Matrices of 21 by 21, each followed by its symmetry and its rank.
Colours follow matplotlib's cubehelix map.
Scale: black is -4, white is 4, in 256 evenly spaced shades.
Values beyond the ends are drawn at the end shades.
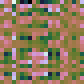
neither, rank two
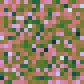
neither, full rank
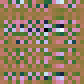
neither, rank two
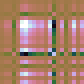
symmetric, rank one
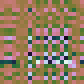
neither, rank two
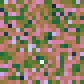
neither, full rank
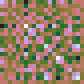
symmetric, rank three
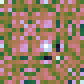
symmetric, rank three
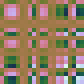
symmetric, rank one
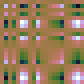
symmetric, rank one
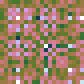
symmetric, rank three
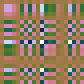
symmetric, rank one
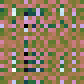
neither, rank two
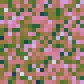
neither, full rank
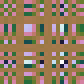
symmetric, rank one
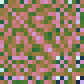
symmetric, rank three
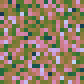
neither, full rank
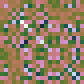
symmetric, rank three
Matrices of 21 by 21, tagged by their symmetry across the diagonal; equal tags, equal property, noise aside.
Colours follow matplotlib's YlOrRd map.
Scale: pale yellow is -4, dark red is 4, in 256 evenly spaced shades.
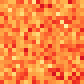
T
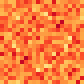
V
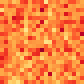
T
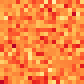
T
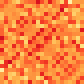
V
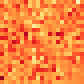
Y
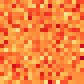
Y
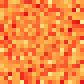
V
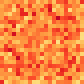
V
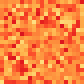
Y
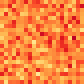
Y
